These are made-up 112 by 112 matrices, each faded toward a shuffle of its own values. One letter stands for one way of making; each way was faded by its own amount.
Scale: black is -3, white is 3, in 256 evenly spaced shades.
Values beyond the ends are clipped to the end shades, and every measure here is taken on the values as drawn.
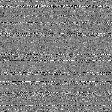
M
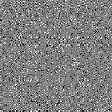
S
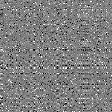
S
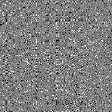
S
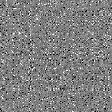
S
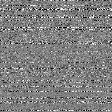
M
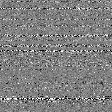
M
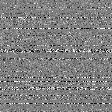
M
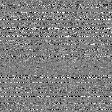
M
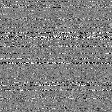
M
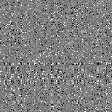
S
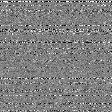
M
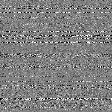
M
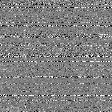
M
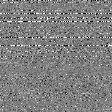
M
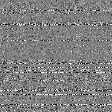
M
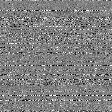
M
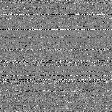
M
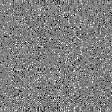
S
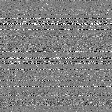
M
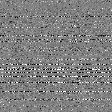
M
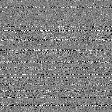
M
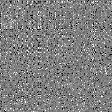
S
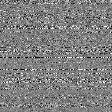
M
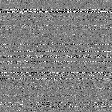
M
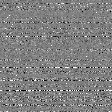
M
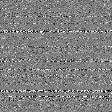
M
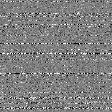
M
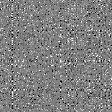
S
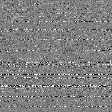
M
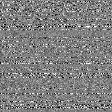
M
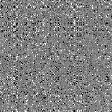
S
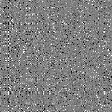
S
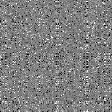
S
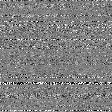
M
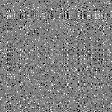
S
